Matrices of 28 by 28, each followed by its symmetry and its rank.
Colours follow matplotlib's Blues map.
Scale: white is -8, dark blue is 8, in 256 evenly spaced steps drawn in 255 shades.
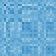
symmetric, rank three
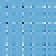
symmetric, rank one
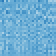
neither, rank five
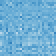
neither, rank five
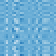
neither, rank two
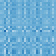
neither, rank two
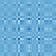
symmetric, rank one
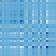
symmetric, rank one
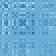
symmetric, rank three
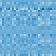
neither, rank two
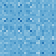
symmetric, rank three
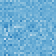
neither, rank five
